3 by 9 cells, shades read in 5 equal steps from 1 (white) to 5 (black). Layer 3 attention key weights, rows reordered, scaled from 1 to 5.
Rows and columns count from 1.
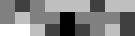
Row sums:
24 29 26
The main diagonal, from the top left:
3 2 2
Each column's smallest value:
1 1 2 2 2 2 3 2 2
